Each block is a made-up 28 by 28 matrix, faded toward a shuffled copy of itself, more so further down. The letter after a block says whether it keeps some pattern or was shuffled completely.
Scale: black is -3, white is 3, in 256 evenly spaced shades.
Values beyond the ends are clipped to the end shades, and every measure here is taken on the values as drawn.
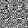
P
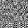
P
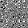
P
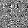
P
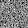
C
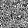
C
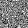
C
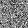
C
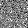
C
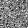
C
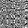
P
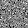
C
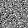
C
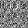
P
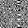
P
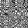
P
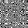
P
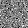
C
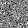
C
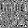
P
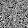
C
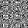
P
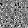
P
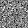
C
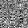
P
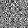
P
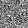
C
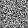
C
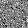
C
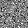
C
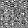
P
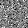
C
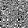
P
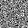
C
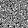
C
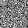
C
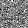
C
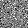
C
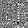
P
